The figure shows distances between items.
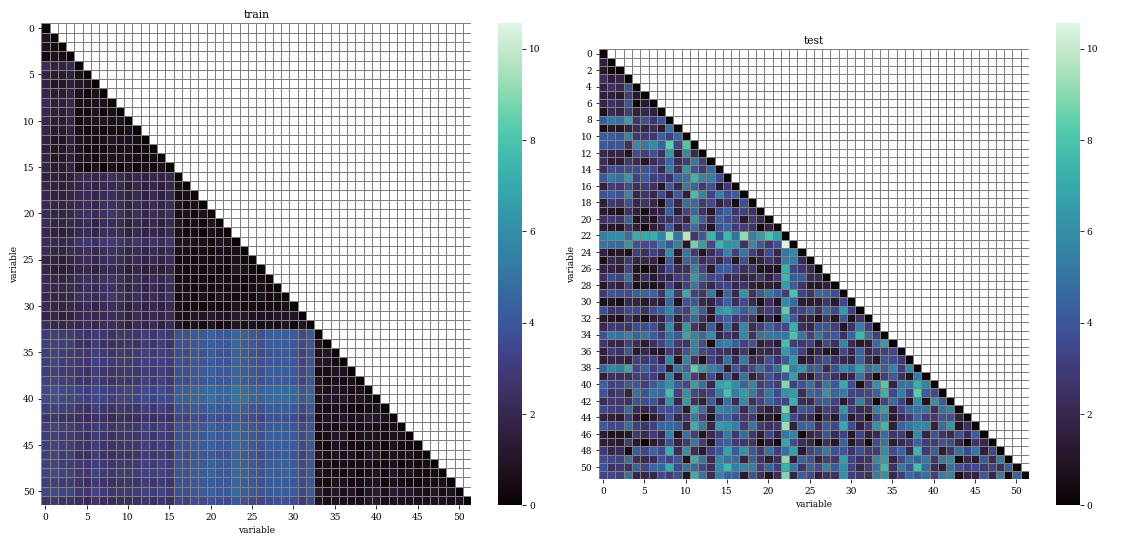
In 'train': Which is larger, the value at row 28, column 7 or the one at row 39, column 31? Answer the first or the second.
the second
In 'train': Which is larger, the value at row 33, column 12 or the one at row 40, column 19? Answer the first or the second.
the second
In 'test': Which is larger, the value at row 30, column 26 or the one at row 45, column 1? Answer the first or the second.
the second
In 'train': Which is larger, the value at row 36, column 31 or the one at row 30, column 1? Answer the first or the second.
the first
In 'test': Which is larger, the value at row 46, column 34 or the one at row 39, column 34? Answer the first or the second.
the first
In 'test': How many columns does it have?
52
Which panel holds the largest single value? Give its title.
test
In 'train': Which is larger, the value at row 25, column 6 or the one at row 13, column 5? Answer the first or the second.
the first
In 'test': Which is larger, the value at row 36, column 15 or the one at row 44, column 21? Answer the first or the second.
the first
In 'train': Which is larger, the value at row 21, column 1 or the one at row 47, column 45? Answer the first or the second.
the first
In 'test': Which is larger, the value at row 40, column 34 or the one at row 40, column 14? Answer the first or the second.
the first
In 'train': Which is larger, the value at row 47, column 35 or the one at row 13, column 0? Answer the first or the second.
the second
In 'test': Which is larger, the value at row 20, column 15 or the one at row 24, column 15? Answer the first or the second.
the second
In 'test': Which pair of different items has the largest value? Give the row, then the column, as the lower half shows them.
23, 22
